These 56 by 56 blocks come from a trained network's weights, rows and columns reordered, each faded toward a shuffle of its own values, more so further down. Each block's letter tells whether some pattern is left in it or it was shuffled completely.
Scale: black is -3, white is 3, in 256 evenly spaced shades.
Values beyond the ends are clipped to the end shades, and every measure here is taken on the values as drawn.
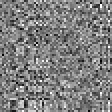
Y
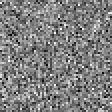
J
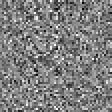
Y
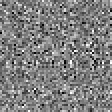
Y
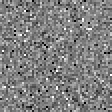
J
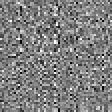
Y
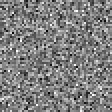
J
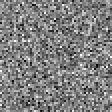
J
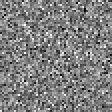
J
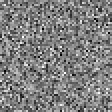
J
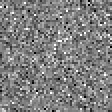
J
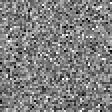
J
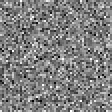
J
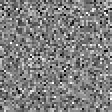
Y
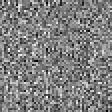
Y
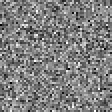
J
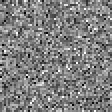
J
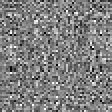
Y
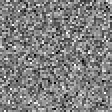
J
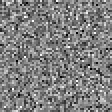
J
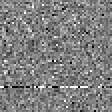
Y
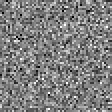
J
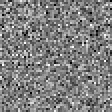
Y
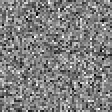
J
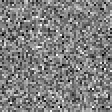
J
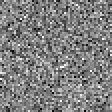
J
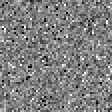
J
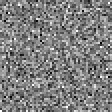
J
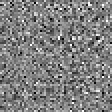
Y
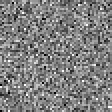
J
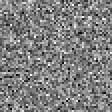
J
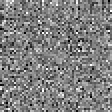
Y
